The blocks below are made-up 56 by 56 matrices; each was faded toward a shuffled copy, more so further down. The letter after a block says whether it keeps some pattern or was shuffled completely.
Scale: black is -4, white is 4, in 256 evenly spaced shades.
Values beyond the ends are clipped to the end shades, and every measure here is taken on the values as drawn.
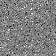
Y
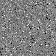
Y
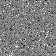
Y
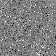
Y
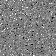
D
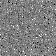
Y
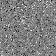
D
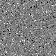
Y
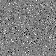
Y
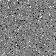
D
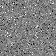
D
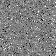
Y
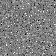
Y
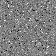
D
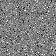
D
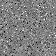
D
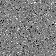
D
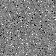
D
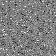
Y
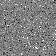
D
